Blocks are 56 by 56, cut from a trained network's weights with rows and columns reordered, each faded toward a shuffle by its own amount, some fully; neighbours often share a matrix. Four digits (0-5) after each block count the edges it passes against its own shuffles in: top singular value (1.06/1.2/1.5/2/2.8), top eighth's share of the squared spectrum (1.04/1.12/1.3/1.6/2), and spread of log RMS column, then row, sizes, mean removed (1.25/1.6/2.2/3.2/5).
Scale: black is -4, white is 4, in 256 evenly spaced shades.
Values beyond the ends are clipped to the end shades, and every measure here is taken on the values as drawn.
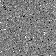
0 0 0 0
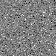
1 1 0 0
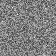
0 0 0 0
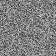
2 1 0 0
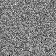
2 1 0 0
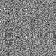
3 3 1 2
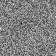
0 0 0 0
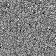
2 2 0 0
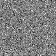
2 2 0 0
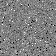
0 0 0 0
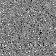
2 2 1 1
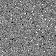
0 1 0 0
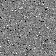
0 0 0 0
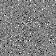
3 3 1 1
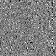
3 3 1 1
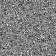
0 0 0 0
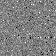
2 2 0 1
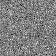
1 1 0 0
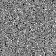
2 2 0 0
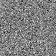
1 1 0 0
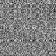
4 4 0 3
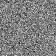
0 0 0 0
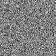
3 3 0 1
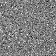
2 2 0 0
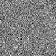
3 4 1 2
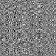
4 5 2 2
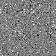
2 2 0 1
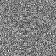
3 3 0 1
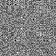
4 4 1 2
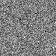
1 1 0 0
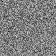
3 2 0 0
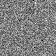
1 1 0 0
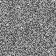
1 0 0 0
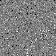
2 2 1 0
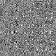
3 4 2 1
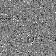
2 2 0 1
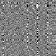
3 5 2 2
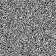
2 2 0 0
